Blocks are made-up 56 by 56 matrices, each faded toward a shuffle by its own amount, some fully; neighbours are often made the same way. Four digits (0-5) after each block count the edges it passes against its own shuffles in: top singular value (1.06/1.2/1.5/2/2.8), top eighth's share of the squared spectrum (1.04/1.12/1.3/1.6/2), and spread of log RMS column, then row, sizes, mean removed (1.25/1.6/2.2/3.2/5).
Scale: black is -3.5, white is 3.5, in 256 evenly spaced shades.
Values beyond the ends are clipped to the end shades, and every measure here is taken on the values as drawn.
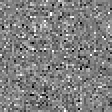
3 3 1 1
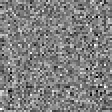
3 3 1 1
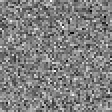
0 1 0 0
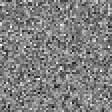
0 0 0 0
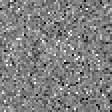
1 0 0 0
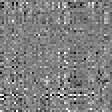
4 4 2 3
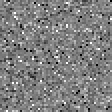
0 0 0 0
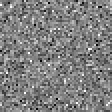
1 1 0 0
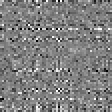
4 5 2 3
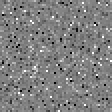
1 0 0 0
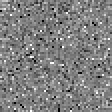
1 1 0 0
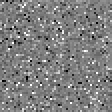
0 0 0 0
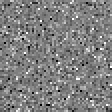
1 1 0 0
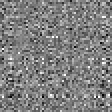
4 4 2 2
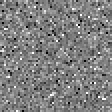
1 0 0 0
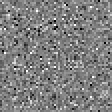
3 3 1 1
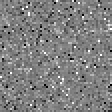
0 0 0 0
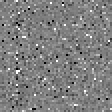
2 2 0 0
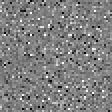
2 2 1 1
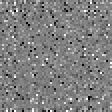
2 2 1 1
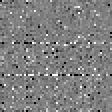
3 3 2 2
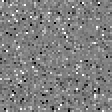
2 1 0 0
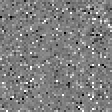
2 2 1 1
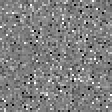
0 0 0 0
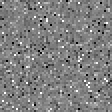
0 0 0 0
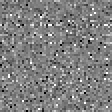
2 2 0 1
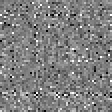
3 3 1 2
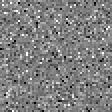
0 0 0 0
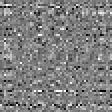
4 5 2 3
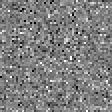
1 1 0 0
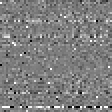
4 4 0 2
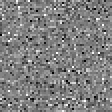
3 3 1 1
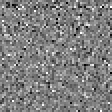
3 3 0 2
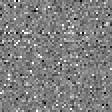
2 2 0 1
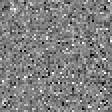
2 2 0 0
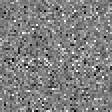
2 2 0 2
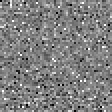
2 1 0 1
